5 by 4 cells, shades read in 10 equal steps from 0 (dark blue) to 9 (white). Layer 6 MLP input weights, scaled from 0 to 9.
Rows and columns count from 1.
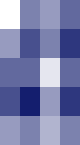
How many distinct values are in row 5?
3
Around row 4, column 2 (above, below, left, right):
3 4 2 5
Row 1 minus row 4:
7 4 0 2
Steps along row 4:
down up down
